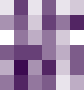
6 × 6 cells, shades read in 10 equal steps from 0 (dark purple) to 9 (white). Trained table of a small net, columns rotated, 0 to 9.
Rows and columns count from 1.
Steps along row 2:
down up down up down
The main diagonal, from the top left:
8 3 6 4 7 6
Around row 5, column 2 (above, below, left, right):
2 1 6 5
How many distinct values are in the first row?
4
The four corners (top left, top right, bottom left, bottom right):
8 7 4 6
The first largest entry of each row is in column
1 3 1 5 5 5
